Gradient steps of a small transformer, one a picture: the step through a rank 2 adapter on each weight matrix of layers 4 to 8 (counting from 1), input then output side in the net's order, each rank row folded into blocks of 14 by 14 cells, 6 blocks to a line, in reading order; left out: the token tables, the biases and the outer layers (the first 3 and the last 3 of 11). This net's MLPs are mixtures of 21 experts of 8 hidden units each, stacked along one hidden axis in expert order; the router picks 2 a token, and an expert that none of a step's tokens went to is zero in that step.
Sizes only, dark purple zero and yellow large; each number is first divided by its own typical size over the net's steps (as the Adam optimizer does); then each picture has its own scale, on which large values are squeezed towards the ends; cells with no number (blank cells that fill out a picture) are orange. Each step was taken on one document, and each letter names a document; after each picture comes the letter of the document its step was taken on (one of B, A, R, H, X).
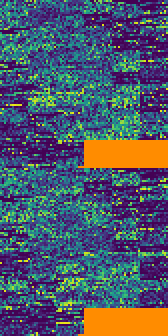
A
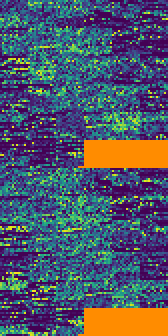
A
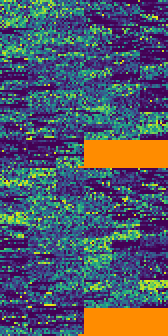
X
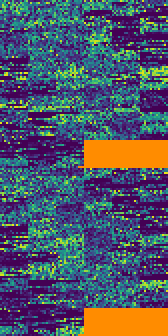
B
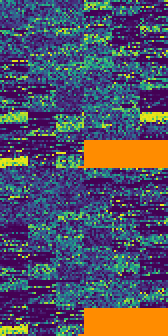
B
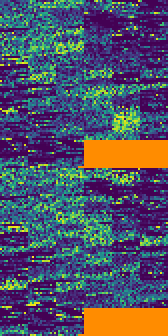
A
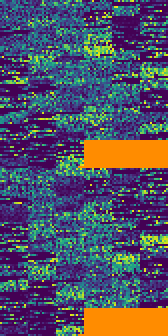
B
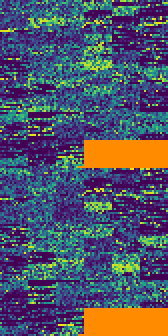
B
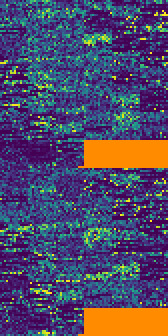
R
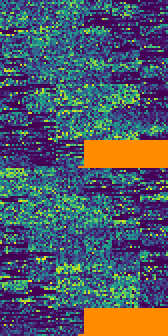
X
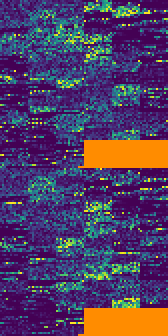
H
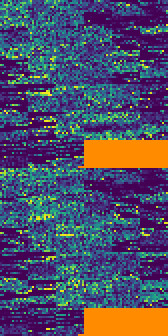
A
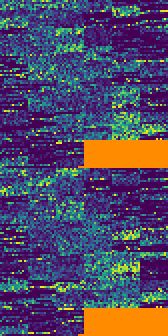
A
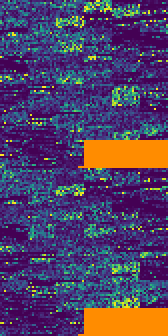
H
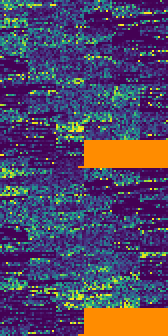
H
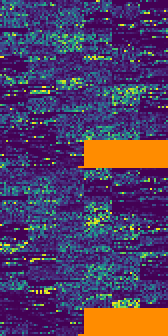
H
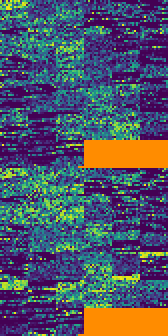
X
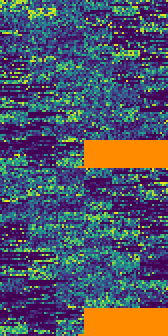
B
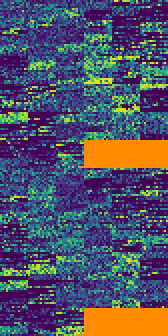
B
